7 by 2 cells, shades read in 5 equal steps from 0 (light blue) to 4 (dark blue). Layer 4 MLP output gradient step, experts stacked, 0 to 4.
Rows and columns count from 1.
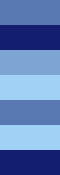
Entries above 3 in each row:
0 2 0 0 0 0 2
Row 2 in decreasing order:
4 4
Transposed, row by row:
2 4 1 0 2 0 4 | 2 4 1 0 2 0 4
